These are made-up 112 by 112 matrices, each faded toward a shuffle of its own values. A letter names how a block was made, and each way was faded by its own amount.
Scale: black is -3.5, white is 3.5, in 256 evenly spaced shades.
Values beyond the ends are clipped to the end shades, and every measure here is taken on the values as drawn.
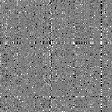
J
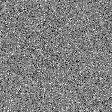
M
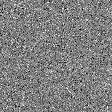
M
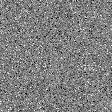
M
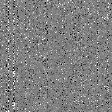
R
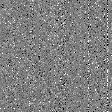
R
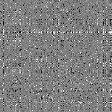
J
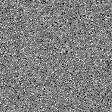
M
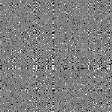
J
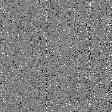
R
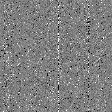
R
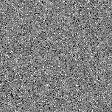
M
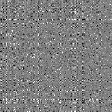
J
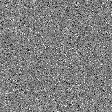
M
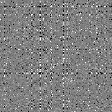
J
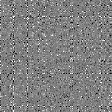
J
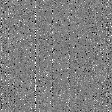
R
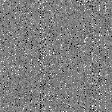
R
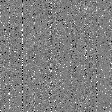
R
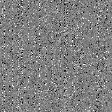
R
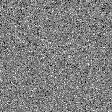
M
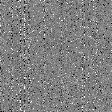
R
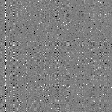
J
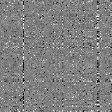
J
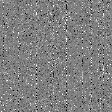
R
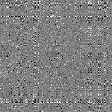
J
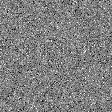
M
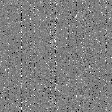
R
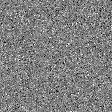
M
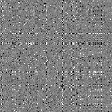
J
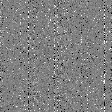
R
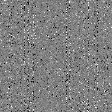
R
